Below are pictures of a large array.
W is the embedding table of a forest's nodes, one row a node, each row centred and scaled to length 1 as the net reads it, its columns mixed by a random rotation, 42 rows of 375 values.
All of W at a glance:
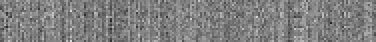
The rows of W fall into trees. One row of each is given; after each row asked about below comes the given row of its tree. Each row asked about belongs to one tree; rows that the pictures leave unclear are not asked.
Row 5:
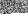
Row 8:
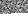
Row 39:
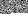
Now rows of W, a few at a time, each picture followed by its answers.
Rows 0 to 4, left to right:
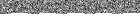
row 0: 39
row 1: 5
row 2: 5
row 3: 8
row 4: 8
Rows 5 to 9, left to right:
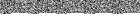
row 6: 5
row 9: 8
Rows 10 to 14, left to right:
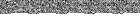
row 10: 8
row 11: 39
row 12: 5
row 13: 5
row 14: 5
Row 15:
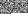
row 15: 5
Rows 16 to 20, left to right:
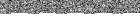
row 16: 5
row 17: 5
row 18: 8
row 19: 39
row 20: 8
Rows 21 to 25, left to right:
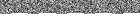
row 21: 39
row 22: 5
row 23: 8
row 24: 8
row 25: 5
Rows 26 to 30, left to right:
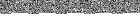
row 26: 5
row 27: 5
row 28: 8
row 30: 8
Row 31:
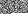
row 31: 5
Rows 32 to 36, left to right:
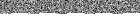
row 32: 8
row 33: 5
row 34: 5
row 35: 8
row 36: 8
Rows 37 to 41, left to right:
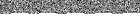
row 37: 8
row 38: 8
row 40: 8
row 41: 8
